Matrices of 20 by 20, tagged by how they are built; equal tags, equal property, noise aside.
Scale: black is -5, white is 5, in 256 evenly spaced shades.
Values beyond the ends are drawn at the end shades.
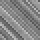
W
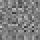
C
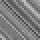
W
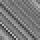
W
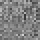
C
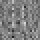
C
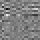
C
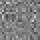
C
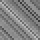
W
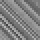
W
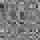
C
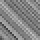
W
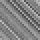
W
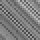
W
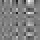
C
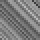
W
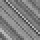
W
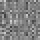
C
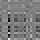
C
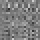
C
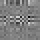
C
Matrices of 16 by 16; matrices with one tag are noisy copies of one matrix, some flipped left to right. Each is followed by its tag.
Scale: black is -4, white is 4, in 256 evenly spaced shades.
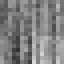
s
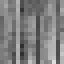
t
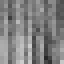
s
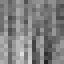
s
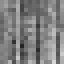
t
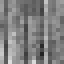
t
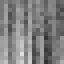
s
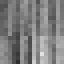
s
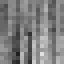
s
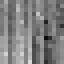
s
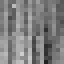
s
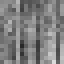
t
